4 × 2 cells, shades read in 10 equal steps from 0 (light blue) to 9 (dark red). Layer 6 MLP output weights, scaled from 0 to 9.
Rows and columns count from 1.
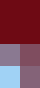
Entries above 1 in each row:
2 2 2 1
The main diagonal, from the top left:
9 9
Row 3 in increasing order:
4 6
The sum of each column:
22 29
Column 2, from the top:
9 9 6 5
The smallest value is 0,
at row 4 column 1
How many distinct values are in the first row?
1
